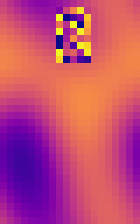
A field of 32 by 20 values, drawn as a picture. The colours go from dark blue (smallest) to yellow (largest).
Values change most from cell to cell in the top middle. On average the colour sits 50% of the way up the scale. Neither half mirrors the other. In the top middle lies a patch that is rougher than the rest. The top right is the smoothest part. The ninth with the lowest average is the bottom left.
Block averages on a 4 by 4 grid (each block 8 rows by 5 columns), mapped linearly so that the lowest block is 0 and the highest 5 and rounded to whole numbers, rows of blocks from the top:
4345 / 4555 / 0253 / 0143
